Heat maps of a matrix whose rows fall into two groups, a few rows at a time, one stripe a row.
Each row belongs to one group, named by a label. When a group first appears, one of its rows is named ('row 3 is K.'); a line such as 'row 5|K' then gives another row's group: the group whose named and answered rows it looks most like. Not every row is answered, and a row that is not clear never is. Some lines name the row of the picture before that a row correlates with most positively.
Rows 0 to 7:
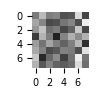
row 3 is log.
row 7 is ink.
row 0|ink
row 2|ink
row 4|ink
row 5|log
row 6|ink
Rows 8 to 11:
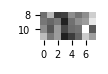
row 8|log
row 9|log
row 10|ink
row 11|ink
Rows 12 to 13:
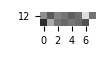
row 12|ink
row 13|log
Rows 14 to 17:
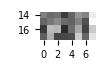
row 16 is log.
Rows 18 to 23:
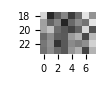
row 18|ink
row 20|ink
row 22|log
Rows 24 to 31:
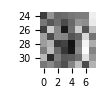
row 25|log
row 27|ink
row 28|ink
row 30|ink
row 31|log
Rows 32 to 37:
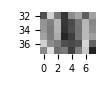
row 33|ink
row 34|ink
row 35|ink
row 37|ink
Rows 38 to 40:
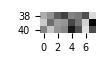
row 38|log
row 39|ink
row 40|ink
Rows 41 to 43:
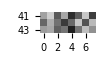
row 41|ink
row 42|log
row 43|ink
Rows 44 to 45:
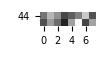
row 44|ink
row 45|log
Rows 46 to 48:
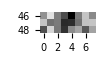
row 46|ink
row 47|ink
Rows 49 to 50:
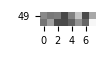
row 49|log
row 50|log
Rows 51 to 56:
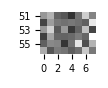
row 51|ink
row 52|log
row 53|ink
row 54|log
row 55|log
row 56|ink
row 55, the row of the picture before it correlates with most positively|49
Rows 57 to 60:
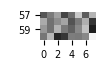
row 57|log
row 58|ink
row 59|ink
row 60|log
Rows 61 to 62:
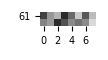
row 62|log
